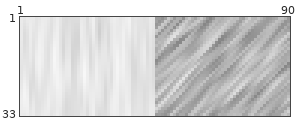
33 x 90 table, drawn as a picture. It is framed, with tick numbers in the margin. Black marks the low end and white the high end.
The table splits into one row of 2 panels. Panel 1,1: very high, streaked downward, faint in contrast. Panel 1,2: high, slanting up to the right.
